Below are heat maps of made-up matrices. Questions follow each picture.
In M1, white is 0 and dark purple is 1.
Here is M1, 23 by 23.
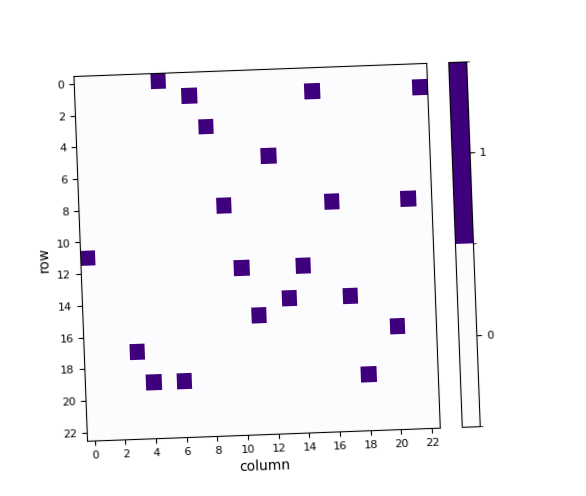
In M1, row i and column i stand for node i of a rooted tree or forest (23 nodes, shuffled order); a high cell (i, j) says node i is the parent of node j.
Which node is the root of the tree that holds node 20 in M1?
1
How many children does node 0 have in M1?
1
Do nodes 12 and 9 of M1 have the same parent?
no
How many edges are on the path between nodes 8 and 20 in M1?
2
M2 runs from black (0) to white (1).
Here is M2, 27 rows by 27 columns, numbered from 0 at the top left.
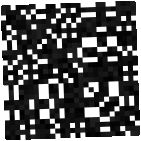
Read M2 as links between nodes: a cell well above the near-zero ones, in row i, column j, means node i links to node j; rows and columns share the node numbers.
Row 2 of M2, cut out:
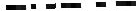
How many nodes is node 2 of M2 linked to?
10
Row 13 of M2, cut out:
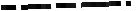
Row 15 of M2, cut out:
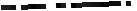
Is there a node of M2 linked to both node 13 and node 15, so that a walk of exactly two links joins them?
yes
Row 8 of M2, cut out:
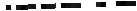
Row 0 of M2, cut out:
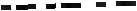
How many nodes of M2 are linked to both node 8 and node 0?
8
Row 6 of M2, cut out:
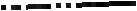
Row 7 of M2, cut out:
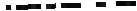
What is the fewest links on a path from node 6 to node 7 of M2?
6
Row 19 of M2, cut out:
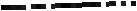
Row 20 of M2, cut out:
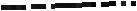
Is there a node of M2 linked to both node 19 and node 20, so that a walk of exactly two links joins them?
yes
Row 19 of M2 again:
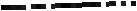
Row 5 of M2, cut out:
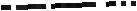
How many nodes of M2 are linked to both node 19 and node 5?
4
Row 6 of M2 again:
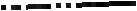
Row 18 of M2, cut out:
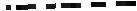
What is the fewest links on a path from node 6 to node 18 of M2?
6
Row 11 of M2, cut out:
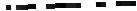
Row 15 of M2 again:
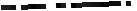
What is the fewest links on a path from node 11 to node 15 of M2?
4
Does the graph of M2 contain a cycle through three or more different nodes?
yes
